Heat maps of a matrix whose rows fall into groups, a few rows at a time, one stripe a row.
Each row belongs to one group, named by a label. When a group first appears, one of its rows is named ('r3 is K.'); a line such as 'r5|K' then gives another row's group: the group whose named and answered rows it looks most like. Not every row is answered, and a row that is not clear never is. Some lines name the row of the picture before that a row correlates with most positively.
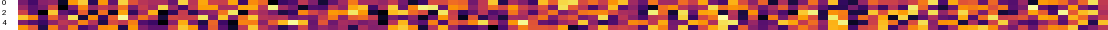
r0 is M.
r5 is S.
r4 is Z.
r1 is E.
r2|M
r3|S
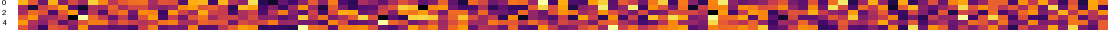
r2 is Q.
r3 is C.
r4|E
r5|C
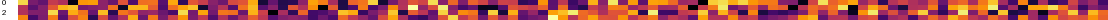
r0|C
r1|S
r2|M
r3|M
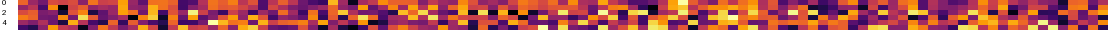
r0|E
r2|Q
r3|C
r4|Z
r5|S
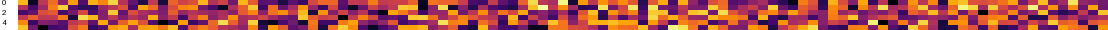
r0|S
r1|S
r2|Z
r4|M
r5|Q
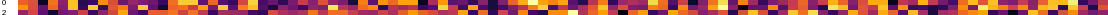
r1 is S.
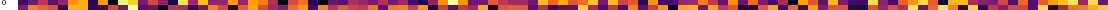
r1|Z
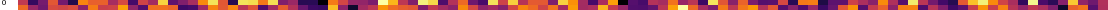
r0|E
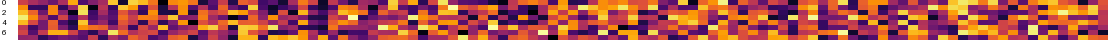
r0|S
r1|M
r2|M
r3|Q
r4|M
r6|S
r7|Z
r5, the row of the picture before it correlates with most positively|0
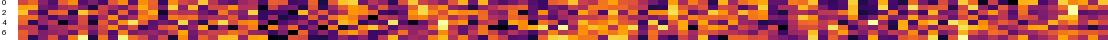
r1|Q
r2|C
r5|S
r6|M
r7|M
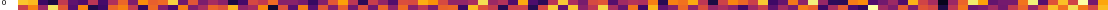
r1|M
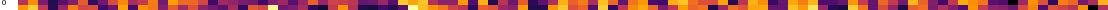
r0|Q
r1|Q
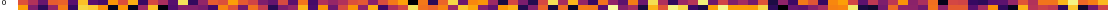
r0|M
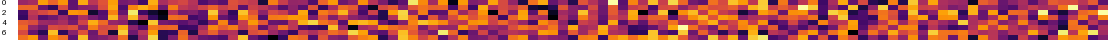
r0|C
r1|Q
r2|Z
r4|C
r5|E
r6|M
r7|C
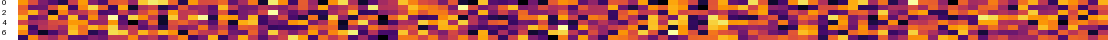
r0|Q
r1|C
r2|Q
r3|S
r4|C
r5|S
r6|Q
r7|Z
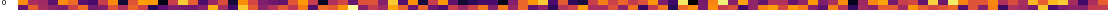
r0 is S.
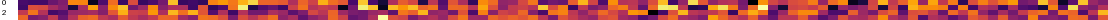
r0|Z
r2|Q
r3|E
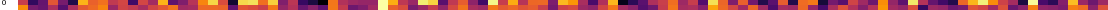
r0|E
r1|E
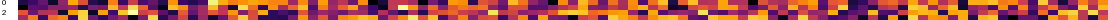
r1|Z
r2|M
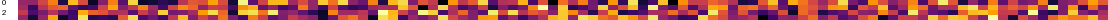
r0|Z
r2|E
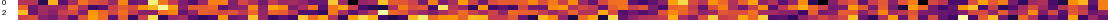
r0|E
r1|Q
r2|E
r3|C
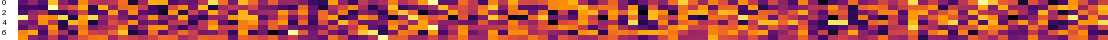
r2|Z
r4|Z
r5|E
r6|C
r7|E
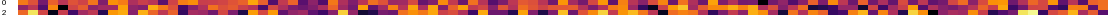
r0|S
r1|E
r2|Q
